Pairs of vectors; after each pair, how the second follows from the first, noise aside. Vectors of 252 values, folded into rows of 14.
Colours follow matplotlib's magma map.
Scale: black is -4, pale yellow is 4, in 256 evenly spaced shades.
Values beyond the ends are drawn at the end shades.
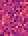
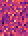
negated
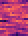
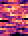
scaled up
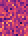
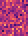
wrapped around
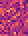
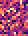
scaled up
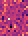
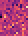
wrapped around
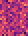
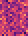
copied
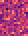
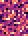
scaled up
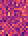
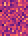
wrapped around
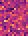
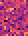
negated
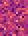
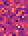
negated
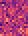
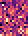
scaled up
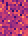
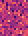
copied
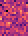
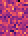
wrapped around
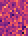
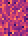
wrapped around
